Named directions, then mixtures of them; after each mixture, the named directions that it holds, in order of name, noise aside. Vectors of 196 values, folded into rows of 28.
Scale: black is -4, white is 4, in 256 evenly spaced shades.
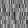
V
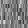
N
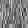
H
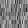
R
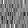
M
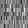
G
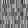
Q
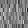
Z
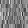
H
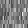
G, H, Z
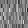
Z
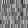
Q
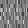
Z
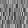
H, V, Z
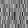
H, V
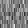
M, V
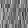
H, N, Z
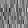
Z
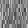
H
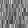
H, M
